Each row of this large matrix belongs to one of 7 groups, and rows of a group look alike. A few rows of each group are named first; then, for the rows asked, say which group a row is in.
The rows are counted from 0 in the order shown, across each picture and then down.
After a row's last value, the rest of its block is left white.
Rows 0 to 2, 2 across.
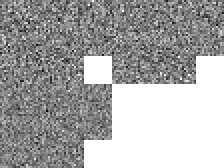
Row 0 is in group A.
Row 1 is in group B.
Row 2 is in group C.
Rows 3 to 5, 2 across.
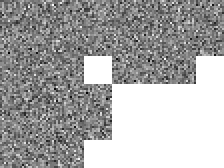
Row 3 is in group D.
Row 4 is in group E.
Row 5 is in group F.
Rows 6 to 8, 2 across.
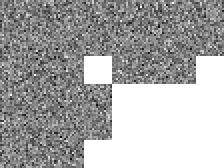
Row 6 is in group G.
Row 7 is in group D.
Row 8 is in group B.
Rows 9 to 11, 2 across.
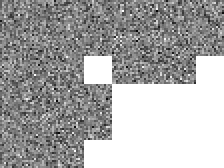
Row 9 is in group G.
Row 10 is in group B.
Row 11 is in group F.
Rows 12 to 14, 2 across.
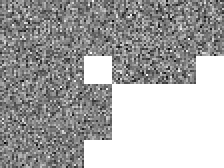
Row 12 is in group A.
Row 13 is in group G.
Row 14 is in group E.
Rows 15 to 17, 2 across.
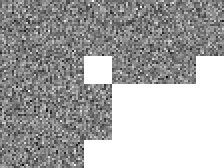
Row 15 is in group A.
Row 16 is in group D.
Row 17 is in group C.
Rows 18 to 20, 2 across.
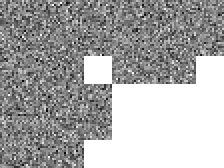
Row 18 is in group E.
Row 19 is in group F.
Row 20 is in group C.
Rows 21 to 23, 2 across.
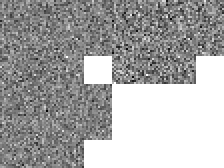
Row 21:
G
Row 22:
G
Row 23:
C
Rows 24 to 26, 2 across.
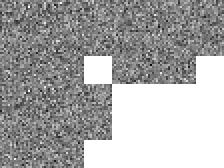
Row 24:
D
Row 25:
C
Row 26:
D
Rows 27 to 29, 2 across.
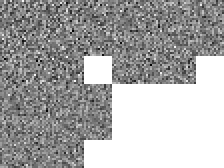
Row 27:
E
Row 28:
C
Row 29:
C
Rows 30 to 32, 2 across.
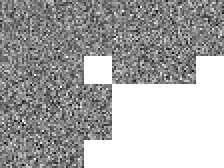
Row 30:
G
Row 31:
B
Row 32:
E
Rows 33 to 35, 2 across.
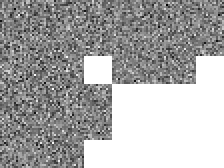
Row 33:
G
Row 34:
F
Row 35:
E
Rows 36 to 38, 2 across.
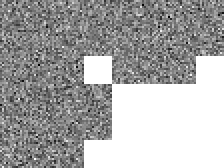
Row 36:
C
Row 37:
F
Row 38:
G
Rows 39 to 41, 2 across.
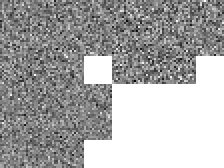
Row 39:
G
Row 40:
A
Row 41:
B
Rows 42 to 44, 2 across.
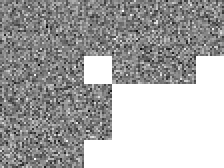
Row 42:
C
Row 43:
B
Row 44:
G
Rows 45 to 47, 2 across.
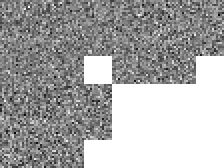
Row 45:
D
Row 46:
F
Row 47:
G
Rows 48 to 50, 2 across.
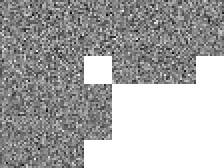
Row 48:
F
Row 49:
B
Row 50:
C
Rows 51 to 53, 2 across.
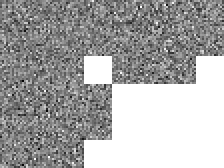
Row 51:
A
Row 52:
D
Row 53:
C
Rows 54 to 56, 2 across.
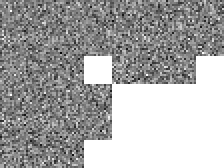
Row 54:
B
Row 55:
G
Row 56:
B
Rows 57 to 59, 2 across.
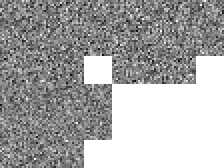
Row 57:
E
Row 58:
A
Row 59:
G
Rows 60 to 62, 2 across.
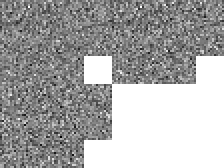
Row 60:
D
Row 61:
D
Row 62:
B
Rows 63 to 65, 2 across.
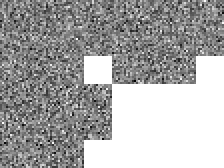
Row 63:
G
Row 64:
A
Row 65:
E
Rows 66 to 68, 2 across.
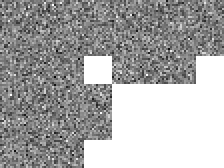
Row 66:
D
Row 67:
G
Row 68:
B
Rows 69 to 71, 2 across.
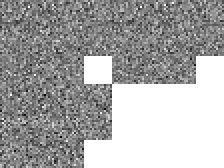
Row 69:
D
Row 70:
D
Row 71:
B
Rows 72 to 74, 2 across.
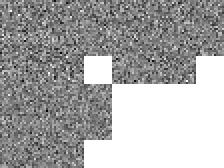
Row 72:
B
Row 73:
E
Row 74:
C
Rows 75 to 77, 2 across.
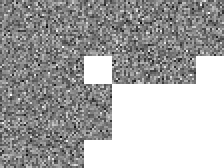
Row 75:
C
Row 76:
A
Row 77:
B
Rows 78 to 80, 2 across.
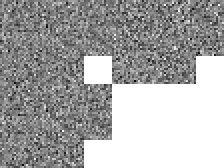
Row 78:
C
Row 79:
E
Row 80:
C
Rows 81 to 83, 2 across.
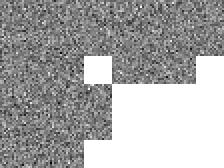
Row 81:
B
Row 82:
D
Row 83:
A
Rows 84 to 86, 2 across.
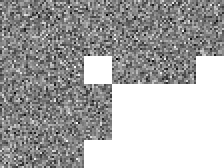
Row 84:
F
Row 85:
E
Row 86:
G
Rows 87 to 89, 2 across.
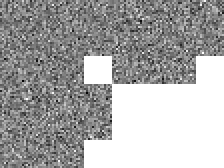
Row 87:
E
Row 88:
A
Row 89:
F
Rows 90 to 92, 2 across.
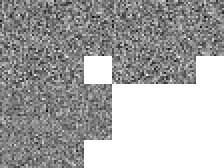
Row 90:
G
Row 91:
G
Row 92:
C
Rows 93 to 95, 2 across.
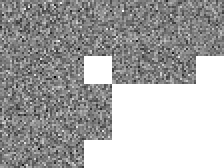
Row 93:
D
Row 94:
B
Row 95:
C
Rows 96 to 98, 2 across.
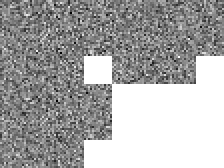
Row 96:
F
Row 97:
G
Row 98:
F
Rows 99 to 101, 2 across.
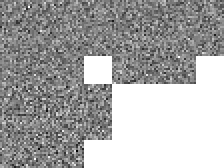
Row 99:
D
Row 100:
G
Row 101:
C
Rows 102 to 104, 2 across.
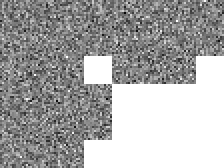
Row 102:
G
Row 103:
A
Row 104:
F
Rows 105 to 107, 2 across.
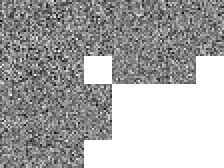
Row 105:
G
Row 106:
F
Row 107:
B
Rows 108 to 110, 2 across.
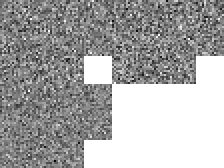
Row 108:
A
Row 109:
G
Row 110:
D
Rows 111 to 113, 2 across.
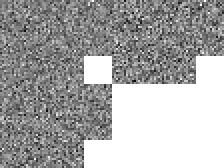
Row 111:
A
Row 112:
A
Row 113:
C
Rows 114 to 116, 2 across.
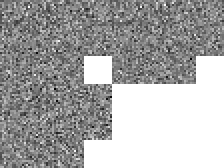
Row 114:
D
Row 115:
D
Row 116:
F
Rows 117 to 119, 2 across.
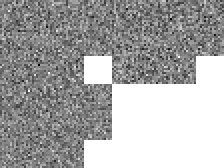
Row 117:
C
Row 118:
G
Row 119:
D
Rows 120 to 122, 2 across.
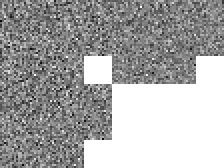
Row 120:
G
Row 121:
D
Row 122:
E
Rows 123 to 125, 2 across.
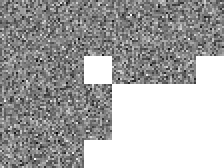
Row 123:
E
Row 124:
G
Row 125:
G
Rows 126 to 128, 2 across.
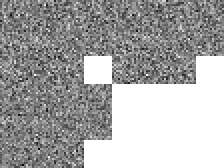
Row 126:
G
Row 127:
G
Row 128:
C
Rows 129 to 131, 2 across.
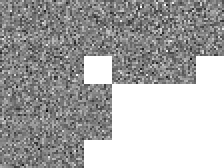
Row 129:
B
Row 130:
D
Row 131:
C
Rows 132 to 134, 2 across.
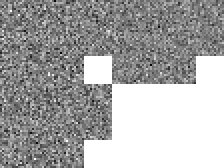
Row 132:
B
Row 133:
C
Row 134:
G
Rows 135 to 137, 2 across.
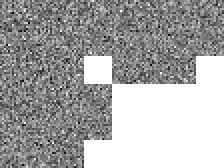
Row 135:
A
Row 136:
C
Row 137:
E
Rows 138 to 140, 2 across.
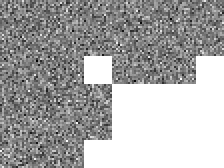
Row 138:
E
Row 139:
A
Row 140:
G
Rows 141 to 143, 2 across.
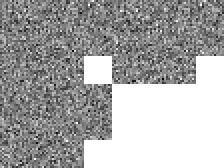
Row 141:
A
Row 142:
A
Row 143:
G
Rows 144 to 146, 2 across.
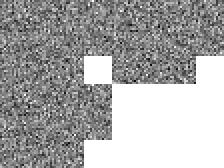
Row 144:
A
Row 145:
C
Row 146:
A
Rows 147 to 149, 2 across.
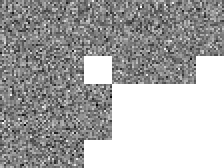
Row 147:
A
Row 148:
D
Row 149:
B
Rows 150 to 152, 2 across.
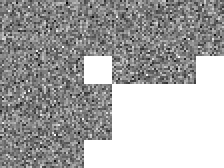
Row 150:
C
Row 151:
G
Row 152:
D
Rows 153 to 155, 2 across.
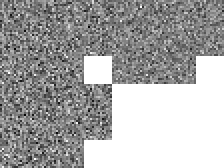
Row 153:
G
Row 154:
D
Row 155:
G
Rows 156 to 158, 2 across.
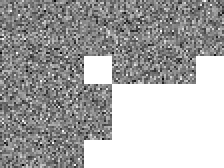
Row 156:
B
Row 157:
A
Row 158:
E
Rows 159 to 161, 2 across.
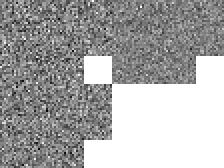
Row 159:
A
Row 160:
D
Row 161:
C
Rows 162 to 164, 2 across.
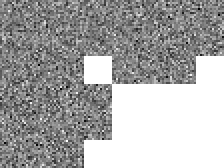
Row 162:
C
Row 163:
F
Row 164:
E
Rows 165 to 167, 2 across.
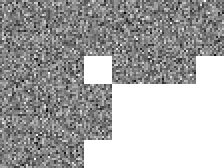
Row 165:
C
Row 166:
A
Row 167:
C
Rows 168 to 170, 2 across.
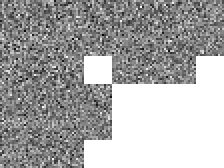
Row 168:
G
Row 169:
D
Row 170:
B
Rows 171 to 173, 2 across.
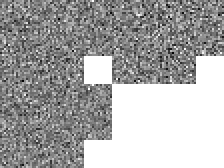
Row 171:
A
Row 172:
F
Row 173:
A
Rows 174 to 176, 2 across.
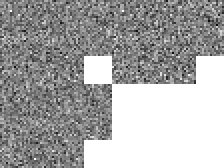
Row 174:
B
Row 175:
B
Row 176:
G
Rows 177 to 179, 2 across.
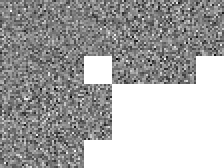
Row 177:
B
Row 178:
E
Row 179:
F
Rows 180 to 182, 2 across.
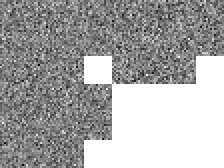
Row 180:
C
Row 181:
G
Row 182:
E
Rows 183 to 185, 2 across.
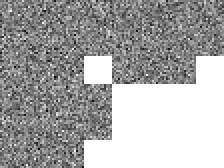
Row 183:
B
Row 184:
G
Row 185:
C
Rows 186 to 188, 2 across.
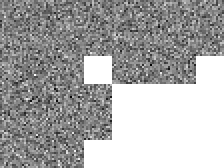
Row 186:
G
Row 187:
C
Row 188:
F
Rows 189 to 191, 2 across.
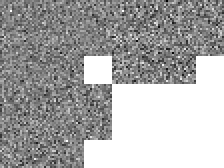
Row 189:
B
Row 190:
B
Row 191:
G
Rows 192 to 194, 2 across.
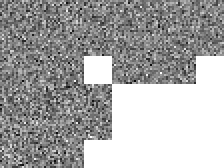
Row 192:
E
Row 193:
C
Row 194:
G
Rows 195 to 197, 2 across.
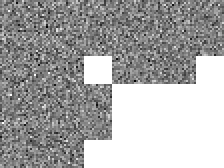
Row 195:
C
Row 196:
E
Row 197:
B
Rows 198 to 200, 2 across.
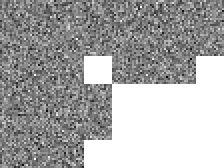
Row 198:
G
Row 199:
D
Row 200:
C
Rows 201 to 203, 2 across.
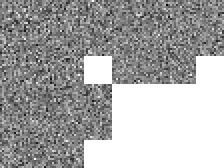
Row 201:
A
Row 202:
F
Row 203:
G
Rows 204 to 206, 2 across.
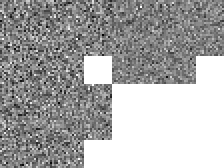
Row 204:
G
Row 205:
D
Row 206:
A
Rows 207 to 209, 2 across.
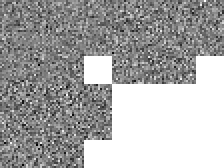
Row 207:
C
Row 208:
A
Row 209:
E
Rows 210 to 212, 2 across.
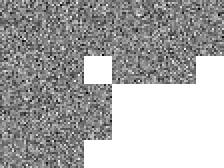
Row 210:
E
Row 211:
F
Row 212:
F
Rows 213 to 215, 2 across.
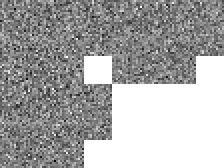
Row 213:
G
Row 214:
D
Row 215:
D
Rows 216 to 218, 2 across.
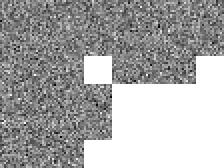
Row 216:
G
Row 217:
C
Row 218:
B
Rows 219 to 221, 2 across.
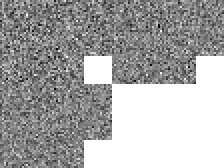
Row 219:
G
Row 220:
C
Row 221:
F
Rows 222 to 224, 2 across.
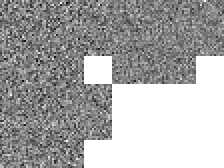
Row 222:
E
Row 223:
A
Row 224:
B
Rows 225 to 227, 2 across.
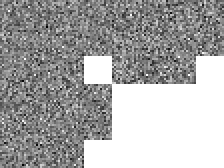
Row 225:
C
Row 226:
G
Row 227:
E
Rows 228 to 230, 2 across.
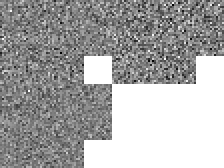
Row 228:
B
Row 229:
E
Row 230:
D
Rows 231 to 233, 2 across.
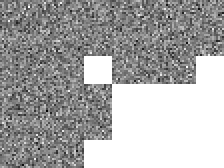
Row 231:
D
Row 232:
F
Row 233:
C
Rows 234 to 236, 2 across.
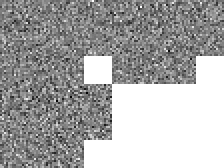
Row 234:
A
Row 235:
D
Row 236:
F
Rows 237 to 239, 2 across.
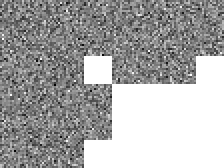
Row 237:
E
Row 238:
F
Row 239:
B
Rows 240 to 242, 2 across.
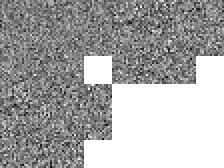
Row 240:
G
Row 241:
D
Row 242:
A
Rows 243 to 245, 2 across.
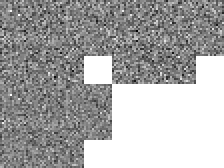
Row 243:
B
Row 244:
B
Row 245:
B
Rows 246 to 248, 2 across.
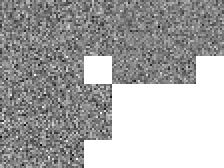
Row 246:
G
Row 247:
C
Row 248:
B
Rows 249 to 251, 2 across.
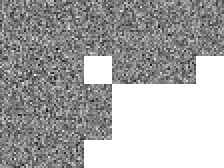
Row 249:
G
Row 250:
C
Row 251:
C
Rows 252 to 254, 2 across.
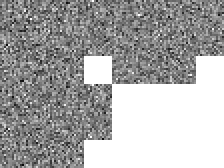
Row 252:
A
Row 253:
F
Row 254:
A
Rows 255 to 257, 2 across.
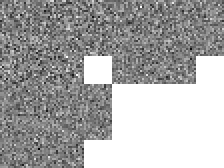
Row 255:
G
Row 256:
D
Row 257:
C
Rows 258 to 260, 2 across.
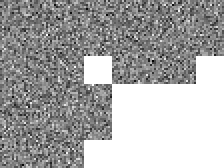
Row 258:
F
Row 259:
E
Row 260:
A
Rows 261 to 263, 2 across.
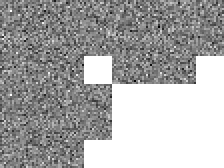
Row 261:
B
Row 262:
C
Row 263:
B
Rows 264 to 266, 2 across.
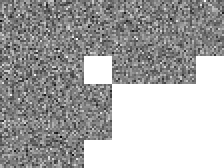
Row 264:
G
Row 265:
A
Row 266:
B
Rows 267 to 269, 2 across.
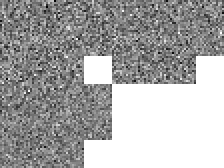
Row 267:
G
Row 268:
B
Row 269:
D
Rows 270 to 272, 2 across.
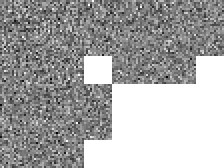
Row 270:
A
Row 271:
D
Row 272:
G
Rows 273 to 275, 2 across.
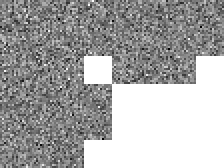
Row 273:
A
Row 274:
G
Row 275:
E
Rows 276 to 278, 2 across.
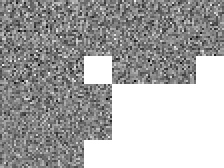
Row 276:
C
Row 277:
E
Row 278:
F
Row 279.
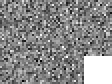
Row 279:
E
